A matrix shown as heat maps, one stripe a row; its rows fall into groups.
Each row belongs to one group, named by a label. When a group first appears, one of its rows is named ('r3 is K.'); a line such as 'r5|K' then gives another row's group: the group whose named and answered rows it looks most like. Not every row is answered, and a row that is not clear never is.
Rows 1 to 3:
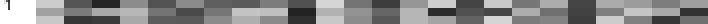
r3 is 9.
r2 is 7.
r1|9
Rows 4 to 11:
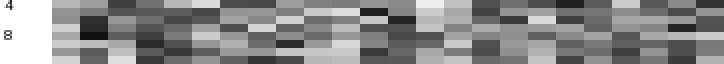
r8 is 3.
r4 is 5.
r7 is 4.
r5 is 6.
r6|7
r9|6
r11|6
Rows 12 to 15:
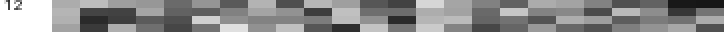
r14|3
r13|9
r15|7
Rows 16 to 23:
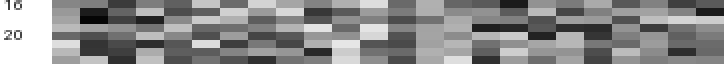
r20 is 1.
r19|5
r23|9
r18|3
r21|4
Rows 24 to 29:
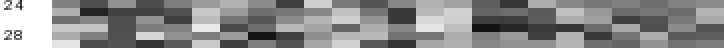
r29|4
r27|5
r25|3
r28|1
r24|6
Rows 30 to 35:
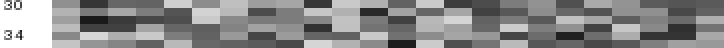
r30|7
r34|5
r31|6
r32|3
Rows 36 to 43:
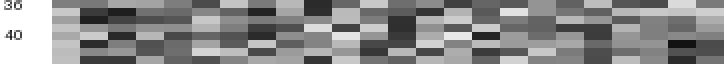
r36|7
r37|9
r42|6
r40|9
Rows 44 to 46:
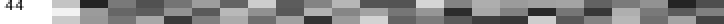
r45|1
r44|4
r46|7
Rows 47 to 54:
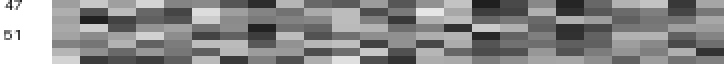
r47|5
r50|1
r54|4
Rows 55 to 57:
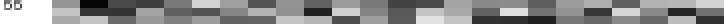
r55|3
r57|5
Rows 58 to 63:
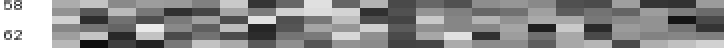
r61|1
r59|6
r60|4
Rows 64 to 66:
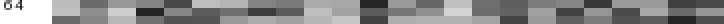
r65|6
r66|6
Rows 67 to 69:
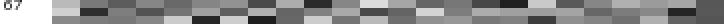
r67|7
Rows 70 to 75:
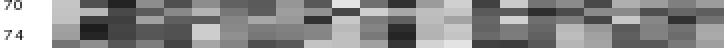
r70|9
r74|3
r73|3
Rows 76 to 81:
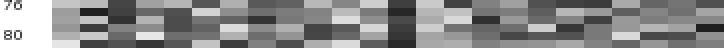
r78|9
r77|3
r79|7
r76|1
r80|5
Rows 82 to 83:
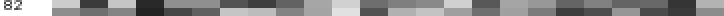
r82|6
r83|6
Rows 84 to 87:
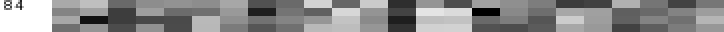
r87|3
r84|1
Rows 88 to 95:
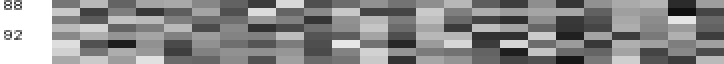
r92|7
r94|7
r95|5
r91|1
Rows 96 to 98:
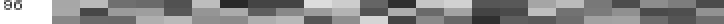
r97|6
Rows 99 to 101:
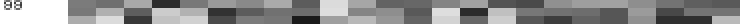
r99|6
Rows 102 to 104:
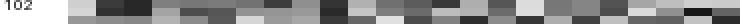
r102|9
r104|7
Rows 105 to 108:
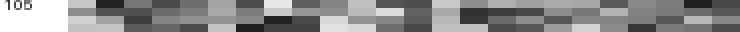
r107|1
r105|4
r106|7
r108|4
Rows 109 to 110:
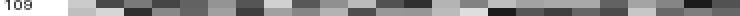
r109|4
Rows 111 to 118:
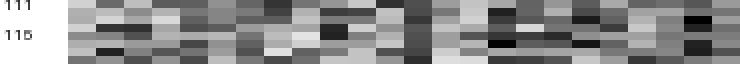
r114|9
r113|5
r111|6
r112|5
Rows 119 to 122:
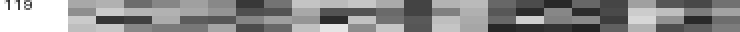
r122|5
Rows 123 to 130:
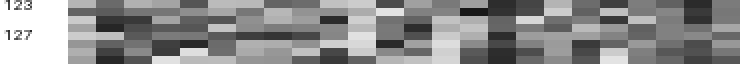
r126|3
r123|6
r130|7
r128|6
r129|7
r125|9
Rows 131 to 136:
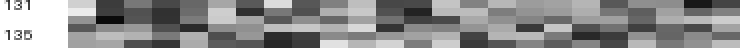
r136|1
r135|1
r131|4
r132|4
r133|3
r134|6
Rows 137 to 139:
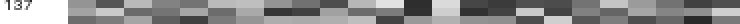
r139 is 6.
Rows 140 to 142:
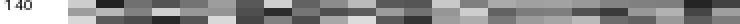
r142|4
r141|5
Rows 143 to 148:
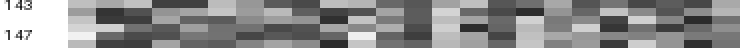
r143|6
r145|9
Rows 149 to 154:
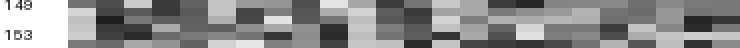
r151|4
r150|4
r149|6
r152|9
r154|7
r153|9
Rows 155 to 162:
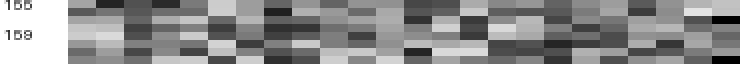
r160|5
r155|3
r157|1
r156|3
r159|1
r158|1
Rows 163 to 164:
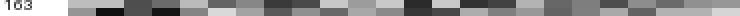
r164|3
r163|1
